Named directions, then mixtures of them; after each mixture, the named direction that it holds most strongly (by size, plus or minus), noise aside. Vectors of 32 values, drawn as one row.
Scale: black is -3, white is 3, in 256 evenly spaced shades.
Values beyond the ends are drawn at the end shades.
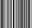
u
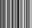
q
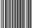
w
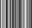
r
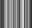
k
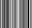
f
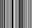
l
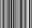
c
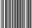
w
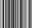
c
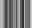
k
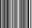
f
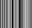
l
